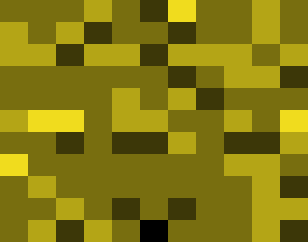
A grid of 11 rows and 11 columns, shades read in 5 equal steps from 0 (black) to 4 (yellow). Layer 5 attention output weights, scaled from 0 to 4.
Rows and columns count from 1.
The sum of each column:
27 27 23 24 23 18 24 22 25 28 24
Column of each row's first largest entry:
7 1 1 9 5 2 7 1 2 3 2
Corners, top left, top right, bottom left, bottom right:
2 2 2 1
